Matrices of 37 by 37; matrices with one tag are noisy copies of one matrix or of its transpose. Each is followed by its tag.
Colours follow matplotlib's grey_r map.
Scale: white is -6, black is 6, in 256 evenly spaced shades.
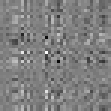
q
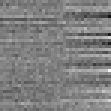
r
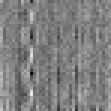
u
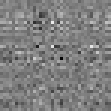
q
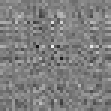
q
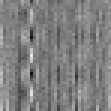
u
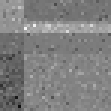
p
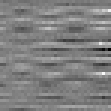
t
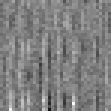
t
